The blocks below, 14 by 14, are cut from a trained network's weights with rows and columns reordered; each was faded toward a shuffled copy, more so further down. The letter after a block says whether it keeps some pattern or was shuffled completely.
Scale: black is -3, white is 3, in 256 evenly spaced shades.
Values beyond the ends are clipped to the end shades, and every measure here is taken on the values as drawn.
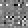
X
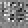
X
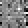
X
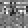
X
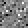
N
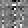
X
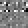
X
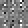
X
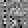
X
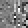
X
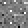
N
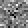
N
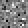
N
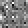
X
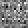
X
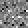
N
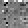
X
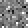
N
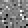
N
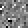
N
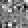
X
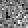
N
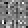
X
